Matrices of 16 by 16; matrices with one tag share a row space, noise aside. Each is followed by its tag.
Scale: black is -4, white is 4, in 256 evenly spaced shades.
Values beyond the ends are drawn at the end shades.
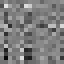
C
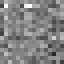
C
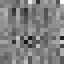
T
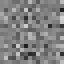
T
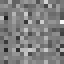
T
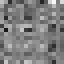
C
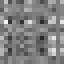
C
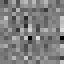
T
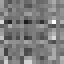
C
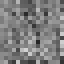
T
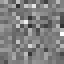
T
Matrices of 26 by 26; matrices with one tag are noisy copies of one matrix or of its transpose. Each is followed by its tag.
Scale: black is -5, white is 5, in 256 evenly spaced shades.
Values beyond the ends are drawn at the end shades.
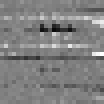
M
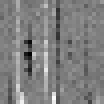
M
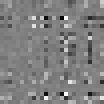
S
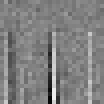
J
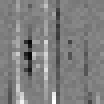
M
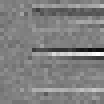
J
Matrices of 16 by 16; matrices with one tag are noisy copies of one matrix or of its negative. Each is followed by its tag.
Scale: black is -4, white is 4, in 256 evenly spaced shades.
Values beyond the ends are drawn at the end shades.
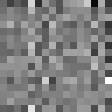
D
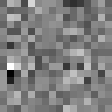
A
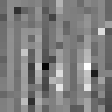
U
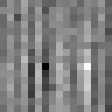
U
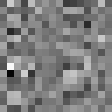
A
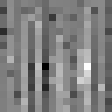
U
